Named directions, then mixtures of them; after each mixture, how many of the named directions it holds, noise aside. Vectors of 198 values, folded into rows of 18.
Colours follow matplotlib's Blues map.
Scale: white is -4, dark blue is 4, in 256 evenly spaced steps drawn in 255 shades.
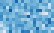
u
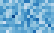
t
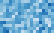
two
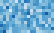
two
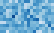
one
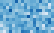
one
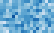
two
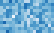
one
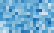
two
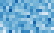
one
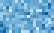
one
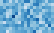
one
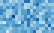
one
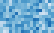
two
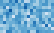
two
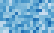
two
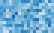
two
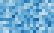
two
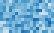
two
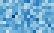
one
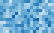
two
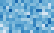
one
